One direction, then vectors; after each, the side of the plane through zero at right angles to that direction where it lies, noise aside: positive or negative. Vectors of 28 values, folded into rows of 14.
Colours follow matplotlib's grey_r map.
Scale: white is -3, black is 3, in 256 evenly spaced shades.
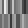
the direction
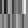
negative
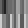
negative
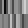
negative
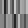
negative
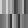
positive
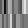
negative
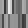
negative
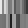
positive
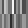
positive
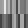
positive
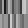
negative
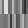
positive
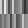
positive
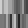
positive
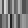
positive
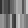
negative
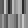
positive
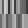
positive
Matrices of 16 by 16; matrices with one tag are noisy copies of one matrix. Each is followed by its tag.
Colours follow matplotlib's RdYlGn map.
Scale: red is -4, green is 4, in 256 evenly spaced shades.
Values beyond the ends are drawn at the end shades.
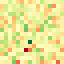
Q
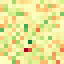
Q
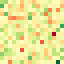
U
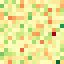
U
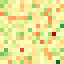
U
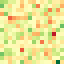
U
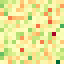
U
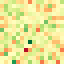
Q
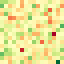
U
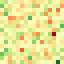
U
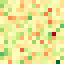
U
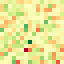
Q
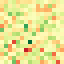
Q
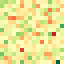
U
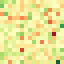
U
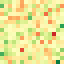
U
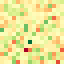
Q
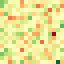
U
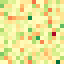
U
